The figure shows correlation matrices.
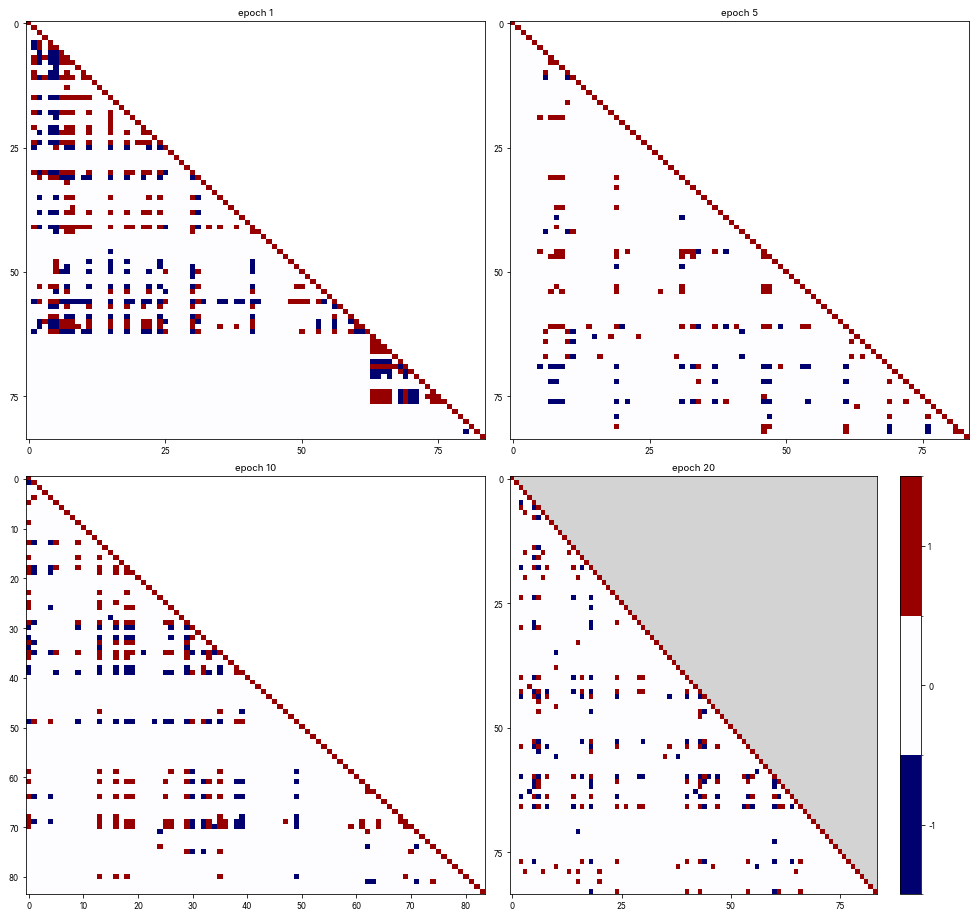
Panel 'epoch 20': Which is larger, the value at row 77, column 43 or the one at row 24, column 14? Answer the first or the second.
the first
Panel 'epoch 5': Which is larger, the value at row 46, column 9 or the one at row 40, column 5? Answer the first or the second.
the first
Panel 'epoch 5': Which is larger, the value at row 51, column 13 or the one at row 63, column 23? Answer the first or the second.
the second
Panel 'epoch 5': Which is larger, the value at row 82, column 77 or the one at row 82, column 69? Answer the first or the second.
the first
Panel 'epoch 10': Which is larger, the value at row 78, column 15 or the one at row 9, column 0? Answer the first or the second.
the second
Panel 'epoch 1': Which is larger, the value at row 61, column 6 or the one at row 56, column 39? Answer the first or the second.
the first
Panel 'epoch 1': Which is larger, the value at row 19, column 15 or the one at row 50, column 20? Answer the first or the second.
the first
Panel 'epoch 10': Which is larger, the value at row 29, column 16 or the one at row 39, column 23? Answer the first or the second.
the first
